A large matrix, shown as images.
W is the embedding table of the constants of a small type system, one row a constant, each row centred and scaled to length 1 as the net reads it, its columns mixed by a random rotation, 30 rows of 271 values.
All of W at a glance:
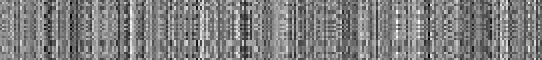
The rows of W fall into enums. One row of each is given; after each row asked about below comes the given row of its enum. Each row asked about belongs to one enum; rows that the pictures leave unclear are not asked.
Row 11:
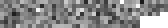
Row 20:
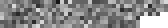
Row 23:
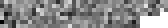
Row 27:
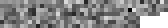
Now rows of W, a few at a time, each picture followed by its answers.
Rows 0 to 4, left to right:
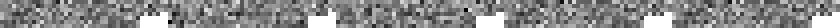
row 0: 20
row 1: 23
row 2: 27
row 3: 20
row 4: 20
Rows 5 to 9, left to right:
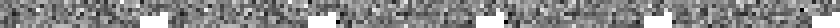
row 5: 11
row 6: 11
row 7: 23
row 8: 23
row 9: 27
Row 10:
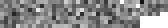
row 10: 11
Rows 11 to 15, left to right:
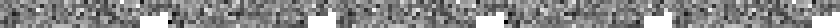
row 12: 23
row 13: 11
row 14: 23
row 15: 11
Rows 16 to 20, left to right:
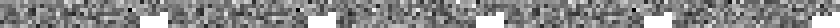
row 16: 27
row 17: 27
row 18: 11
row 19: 27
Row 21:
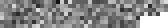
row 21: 20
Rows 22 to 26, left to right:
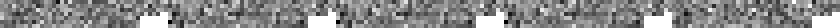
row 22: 20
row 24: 23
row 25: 23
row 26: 11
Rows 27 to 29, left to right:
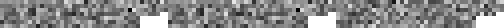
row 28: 27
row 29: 20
